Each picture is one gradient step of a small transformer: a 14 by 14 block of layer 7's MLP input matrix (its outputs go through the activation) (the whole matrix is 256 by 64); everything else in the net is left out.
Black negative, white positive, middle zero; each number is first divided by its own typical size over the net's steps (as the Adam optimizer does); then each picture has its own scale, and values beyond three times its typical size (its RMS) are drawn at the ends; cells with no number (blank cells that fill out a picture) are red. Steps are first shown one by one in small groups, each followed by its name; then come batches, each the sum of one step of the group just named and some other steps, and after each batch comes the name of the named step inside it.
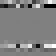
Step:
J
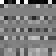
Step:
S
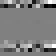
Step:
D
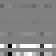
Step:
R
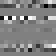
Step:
D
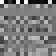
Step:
S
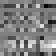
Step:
J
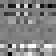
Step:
R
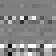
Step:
R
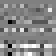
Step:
R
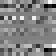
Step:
D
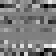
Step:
D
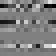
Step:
J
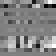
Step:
D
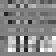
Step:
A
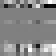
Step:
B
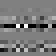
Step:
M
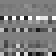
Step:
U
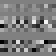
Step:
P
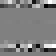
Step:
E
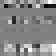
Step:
B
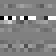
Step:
P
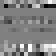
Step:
B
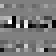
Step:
M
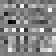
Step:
A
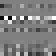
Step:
U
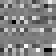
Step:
E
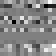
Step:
B
